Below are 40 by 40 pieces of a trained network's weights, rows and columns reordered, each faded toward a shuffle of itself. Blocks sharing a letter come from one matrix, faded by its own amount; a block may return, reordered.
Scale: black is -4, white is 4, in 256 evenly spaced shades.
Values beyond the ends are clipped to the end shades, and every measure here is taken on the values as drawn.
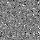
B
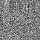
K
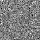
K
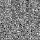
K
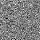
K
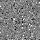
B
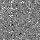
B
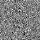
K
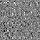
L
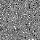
B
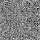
K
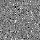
B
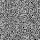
K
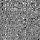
L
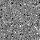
B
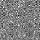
L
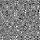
L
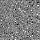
B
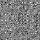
L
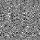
L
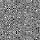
L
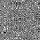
L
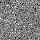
B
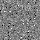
B
